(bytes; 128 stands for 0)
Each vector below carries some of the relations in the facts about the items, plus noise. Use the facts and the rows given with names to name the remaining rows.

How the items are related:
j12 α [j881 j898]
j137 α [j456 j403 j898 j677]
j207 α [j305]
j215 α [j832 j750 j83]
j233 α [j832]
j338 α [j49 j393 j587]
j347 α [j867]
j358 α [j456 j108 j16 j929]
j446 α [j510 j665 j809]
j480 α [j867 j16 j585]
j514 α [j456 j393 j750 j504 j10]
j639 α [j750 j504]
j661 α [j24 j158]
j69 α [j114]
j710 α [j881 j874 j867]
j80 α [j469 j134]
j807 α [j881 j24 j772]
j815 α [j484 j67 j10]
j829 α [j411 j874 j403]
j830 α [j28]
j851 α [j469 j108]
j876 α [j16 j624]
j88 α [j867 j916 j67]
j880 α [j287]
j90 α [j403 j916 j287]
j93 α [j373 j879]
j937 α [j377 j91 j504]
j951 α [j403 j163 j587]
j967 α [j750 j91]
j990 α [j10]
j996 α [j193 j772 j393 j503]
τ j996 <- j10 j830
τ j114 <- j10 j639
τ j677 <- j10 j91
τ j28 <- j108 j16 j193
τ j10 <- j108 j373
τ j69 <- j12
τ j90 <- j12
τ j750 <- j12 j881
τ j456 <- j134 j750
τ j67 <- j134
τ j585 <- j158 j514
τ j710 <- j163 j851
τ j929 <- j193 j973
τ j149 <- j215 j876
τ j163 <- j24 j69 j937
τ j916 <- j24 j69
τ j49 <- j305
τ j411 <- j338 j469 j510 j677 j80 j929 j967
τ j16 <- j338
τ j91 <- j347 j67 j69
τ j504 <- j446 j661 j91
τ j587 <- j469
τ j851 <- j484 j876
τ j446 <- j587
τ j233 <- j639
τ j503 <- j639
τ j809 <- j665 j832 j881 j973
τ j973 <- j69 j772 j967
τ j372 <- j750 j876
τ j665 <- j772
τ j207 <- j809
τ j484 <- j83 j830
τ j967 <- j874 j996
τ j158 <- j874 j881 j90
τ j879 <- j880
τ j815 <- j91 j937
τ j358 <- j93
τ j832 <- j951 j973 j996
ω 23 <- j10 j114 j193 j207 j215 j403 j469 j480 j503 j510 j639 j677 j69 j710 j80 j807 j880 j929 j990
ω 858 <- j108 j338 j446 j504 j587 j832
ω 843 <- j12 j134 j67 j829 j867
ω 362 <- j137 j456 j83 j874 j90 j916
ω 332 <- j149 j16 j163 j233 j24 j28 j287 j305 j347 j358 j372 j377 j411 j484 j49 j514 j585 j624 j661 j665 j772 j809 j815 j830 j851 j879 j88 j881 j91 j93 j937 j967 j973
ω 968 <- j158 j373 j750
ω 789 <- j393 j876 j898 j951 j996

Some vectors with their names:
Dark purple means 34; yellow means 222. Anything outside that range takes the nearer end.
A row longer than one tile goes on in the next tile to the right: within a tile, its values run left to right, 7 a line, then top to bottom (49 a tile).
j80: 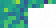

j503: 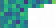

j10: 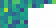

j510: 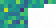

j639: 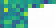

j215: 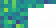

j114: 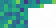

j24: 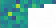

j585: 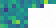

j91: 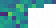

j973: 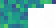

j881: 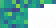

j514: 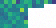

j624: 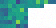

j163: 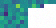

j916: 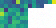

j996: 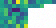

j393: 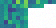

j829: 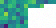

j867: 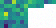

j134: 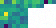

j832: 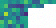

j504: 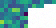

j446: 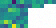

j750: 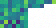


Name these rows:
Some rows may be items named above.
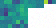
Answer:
j49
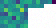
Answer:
j937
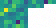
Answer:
j69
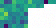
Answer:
j67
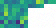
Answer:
j373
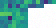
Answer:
j83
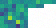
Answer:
j16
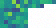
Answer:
j881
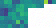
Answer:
j49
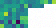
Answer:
j158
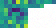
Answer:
j996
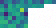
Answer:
j815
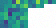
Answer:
j898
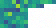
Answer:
j881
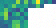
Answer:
j876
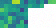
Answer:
j929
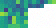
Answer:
j90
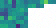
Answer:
j28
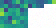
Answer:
j456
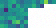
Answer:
j585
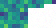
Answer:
j967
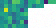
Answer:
j469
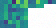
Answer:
j393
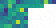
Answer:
j358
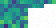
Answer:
j587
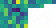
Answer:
j996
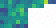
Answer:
j879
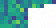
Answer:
j851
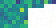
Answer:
j514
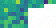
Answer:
j80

